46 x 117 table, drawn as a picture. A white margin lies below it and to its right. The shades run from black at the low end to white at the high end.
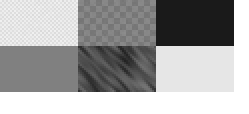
It is made of 2 by 3 panels. Panel 1,1: very high, checkered, faint in contrast. Panel 1,2: middling, checkered, faint in contrast. Panel 1,3: very low, flat. Panel 2,1: middling, flat. Panel 2,2: low, slanting down to the right. Panel 2,3: very high, flat.
